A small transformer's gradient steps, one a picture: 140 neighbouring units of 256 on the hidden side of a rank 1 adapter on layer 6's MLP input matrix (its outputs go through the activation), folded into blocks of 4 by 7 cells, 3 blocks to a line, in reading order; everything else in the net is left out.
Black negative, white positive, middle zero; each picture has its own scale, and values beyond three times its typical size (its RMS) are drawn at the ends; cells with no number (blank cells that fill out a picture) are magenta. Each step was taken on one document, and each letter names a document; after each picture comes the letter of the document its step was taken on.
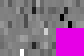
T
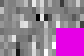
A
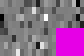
A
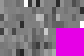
A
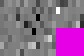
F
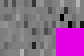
T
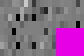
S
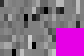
S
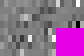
S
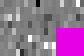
A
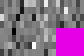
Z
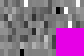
F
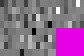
F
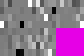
A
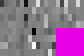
F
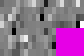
Z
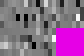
F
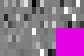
T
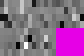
Z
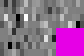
S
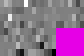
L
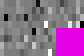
F
